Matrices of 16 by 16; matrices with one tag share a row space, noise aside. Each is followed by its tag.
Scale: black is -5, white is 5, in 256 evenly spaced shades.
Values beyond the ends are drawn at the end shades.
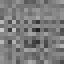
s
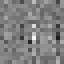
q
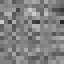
s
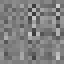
q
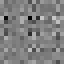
q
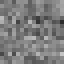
s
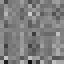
q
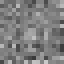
s
